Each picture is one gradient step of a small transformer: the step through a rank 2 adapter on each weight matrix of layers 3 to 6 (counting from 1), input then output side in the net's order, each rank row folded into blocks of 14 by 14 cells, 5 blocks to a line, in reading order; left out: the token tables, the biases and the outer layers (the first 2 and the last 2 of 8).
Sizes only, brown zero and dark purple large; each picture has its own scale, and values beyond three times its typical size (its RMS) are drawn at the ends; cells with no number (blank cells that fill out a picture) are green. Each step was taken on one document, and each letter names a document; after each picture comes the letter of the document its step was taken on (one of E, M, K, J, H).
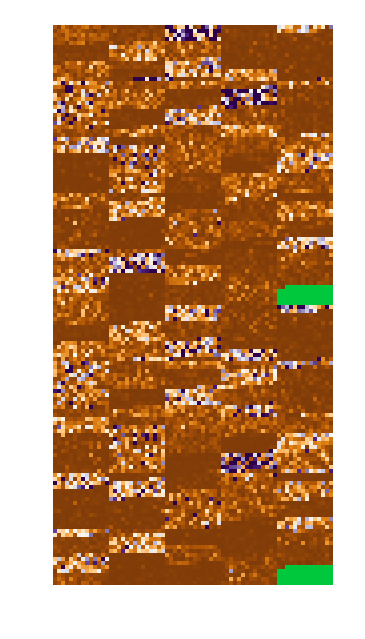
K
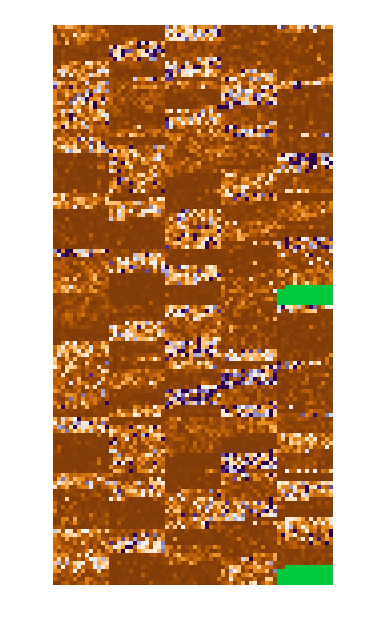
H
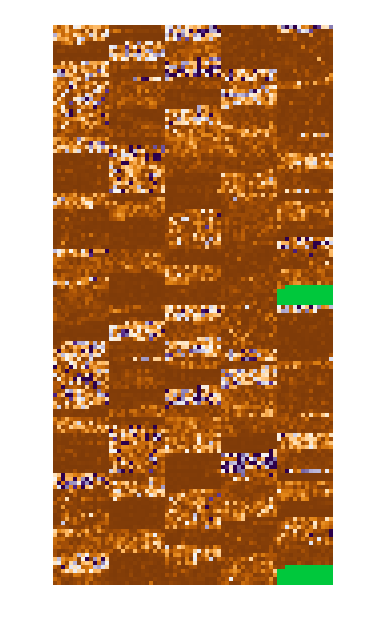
H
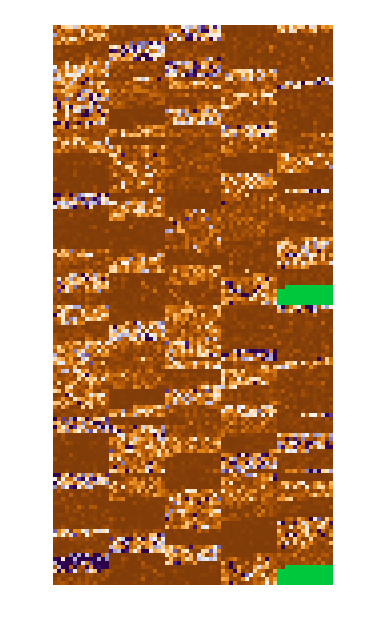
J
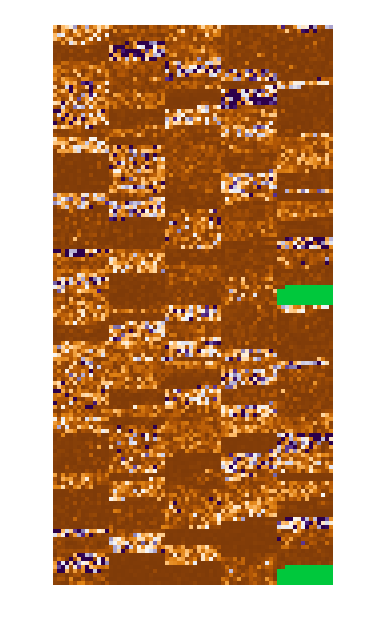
K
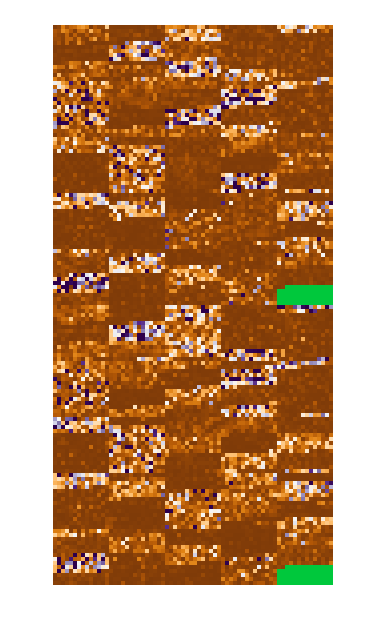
J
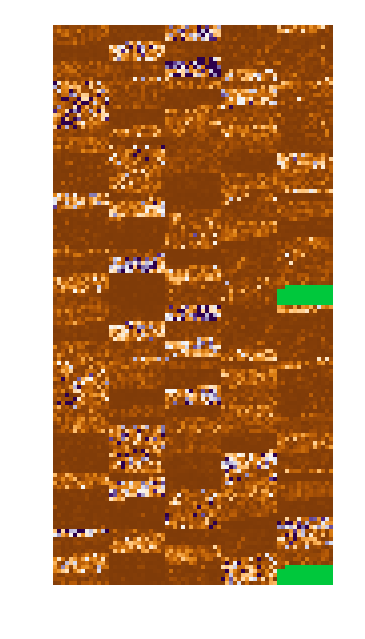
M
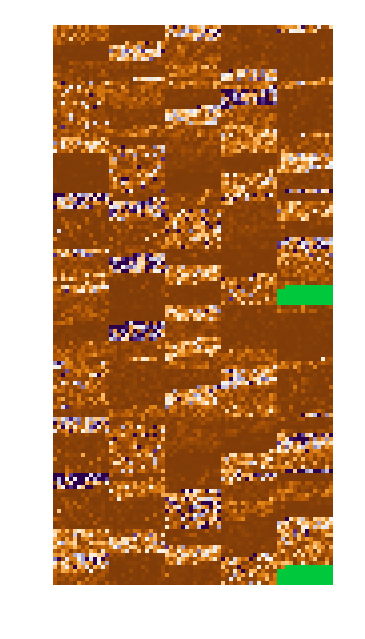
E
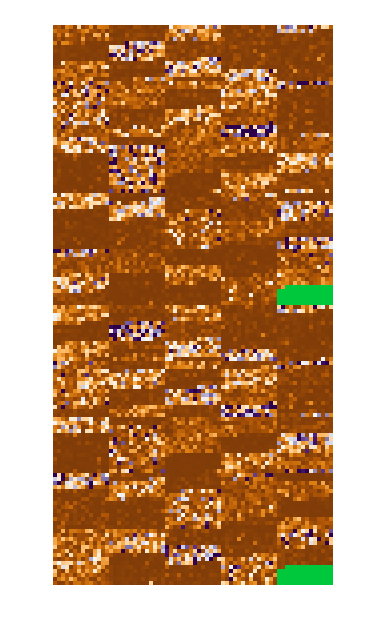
H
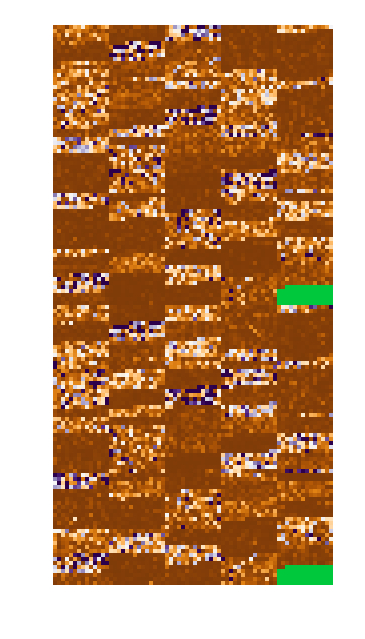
H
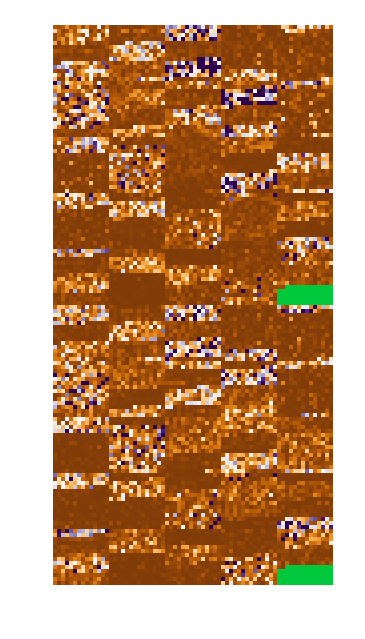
M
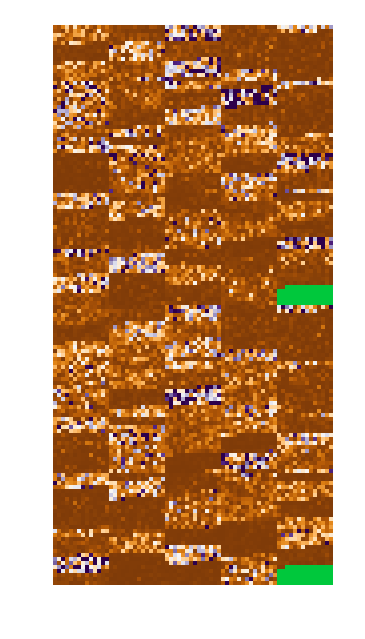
K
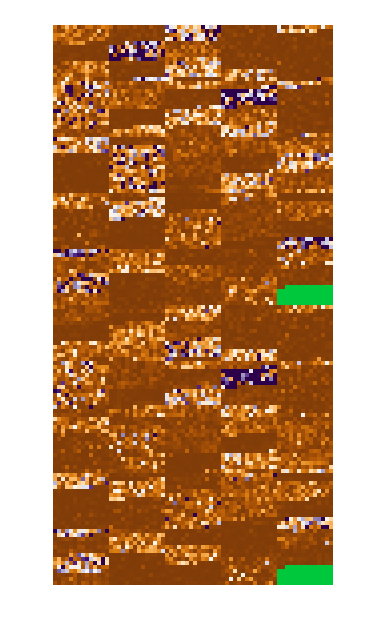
K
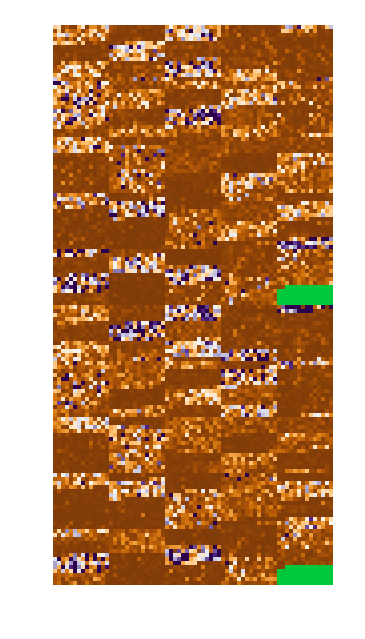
M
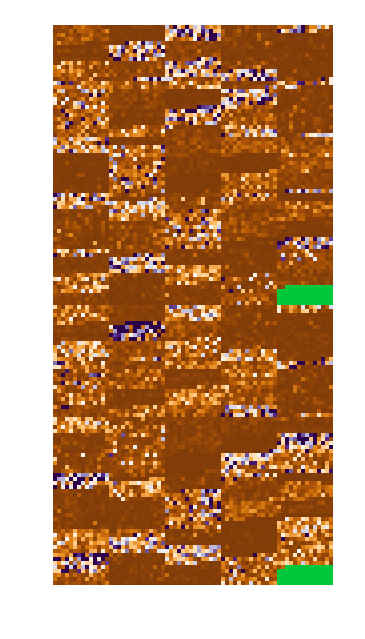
E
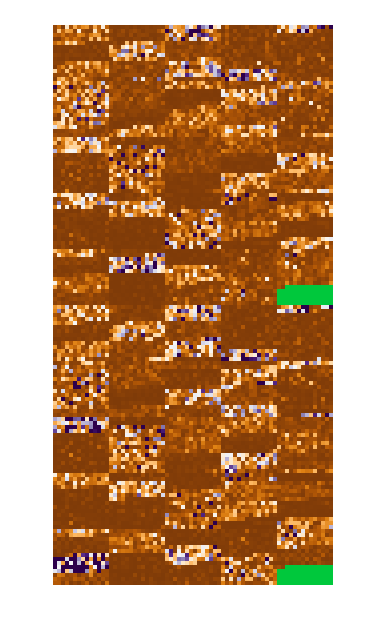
M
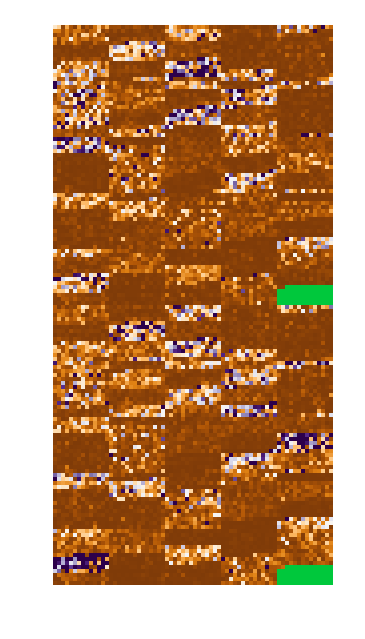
E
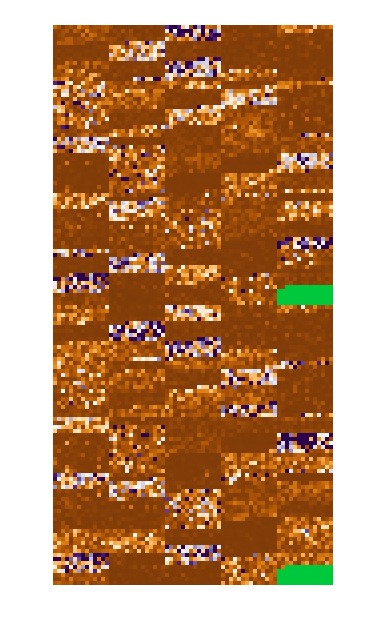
E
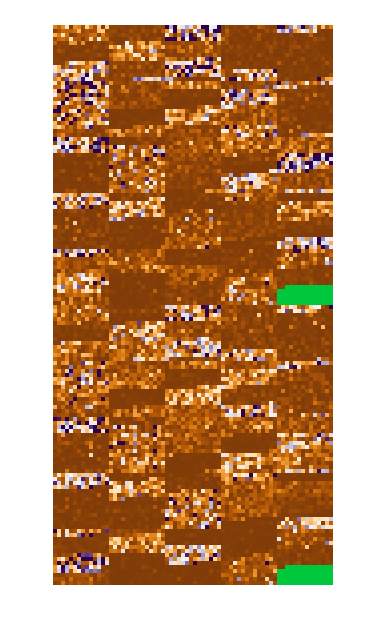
K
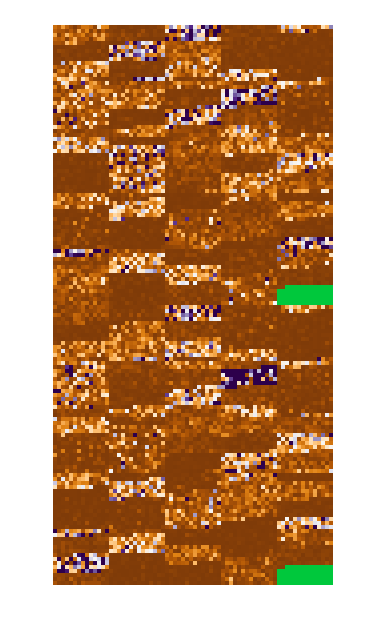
K
